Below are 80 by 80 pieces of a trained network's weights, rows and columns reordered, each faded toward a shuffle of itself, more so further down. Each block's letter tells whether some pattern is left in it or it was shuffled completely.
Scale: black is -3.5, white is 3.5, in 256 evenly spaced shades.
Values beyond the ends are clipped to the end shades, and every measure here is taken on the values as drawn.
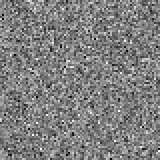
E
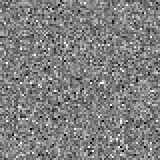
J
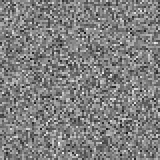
J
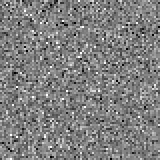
E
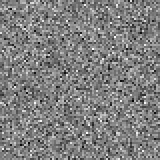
E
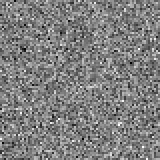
E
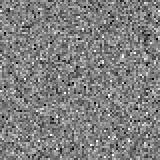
J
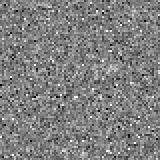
J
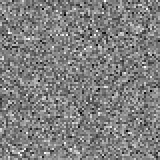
J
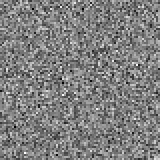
E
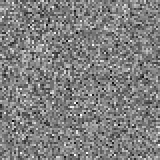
E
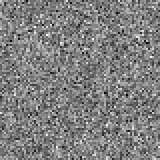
J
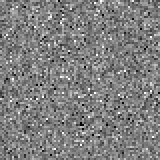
J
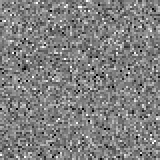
J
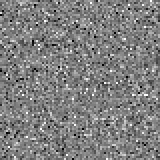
E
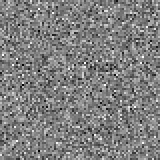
E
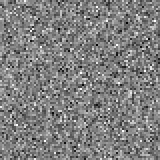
E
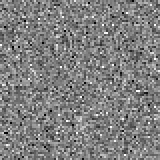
J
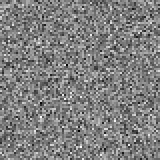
J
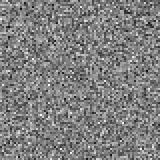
E
